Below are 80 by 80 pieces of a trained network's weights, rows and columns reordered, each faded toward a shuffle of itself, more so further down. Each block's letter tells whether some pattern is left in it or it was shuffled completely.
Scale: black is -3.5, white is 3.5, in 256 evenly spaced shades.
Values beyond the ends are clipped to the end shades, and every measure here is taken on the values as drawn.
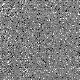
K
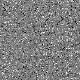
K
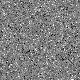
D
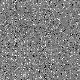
K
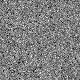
D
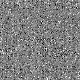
K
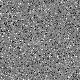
D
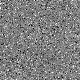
D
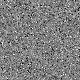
D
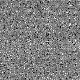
K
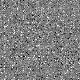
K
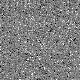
K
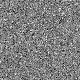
D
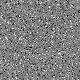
D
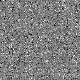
K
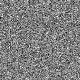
D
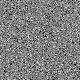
D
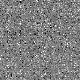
K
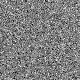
D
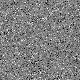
D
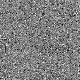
K
